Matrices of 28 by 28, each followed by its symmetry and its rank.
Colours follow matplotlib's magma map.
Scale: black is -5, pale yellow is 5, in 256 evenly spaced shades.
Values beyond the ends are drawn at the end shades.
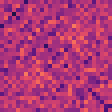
symmetric, full rank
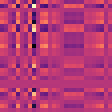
neither, rank one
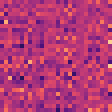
neither, rank five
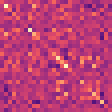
symmetric, rank five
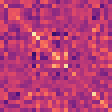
symmetric, rank five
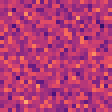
antisymmetric, full rank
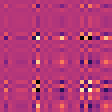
symmetric, rank one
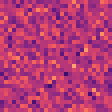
antisymmetric, full rank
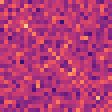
symmetric, full rank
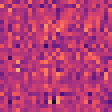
neither, rank five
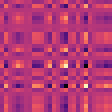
symmetric, rank one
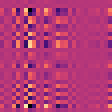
neither, rank one
